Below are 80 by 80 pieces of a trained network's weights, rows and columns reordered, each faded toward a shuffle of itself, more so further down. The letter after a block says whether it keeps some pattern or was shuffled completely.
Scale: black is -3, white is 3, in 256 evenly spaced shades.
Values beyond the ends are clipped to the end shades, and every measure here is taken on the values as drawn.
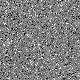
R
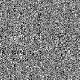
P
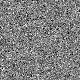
R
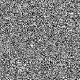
P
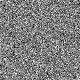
R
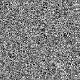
P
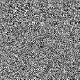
P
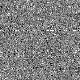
P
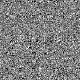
P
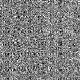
P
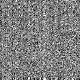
P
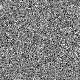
R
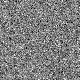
R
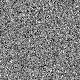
R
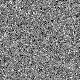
R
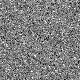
R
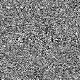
P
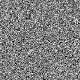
P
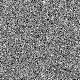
R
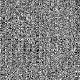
P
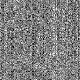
P
